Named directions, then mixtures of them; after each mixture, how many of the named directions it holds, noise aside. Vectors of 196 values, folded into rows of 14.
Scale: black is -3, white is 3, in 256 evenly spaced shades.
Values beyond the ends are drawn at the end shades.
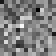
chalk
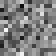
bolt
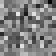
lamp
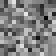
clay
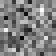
three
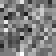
two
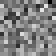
two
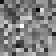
one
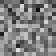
three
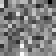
three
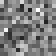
two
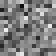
one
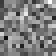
one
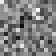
two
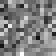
three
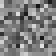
one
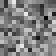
one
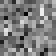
three
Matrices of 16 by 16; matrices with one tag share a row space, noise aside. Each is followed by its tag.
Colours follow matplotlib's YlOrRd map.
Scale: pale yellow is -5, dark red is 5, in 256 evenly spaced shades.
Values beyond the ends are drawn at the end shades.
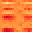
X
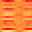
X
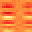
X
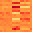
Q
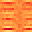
X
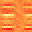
X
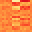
Q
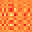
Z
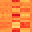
Q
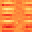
X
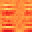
X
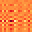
Z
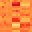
Q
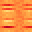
X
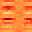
X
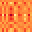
Z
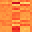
Q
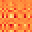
Z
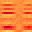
X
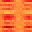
X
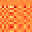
Z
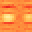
X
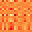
Z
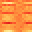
X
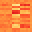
Q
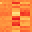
Q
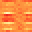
X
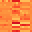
Q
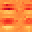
X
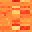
Q
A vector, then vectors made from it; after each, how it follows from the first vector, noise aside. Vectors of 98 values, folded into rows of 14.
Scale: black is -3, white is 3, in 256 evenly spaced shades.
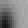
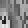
sign-scrambled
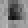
wrapped around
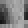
wrapped around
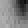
reversed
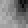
reversed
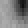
reversed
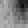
reversed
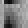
wrapped around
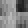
wrapped around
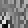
sign-scrambled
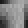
wrapped around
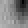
reversed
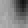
reversed
